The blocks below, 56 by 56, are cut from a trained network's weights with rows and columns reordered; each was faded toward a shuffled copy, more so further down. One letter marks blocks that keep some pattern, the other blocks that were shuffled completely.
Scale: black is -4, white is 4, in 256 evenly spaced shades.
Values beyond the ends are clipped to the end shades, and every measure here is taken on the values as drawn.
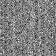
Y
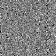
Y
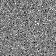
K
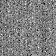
Y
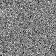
K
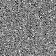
K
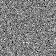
K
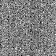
Y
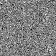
K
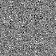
Y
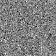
Y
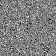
K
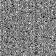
Y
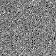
Y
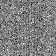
Y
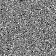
K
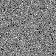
K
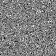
K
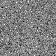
K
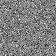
K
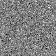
K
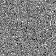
Y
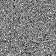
K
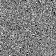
K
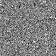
K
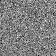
K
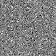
Y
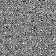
Y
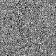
Y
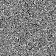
K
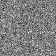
K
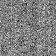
Y
